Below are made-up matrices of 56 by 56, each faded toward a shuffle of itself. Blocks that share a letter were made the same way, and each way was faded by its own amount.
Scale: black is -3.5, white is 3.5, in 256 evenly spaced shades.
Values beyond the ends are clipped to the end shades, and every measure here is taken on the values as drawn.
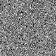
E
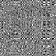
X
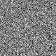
E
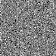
E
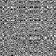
X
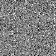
E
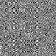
X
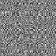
X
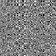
X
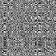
X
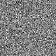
E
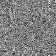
E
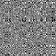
X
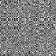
X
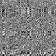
X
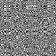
X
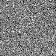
E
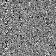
E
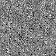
E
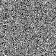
E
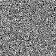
E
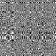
X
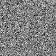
E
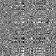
X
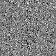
E
